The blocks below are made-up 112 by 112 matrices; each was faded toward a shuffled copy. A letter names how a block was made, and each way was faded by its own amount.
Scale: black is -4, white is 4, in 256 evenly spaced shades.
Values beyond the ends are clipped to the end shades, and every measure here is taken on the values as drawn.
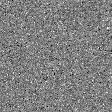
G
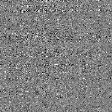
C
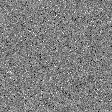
G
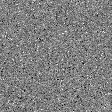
G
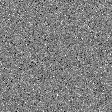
G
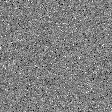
G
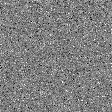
G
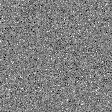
G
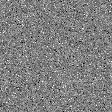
G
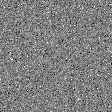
G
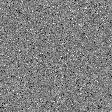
G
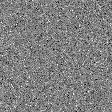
G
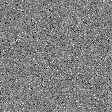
G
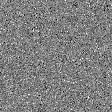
G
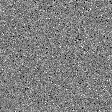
G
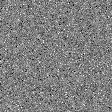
G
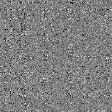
C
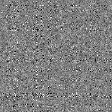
C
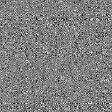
C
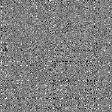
C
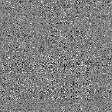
C
